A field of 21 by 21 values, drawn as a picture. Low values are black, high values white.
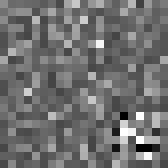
The bottom right is the roughest part. There are no regular stripes. In the bottom right lies a patch that is rougher than the rest. There is no overall slope. Neither half mirrors the other.
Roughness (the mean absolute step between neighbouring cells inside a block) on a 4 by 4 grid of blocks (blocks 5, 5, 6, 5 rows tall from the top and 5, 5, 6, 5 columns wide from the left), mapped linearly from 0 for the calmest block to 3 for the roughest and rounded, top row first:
0100
0000
0011
0013
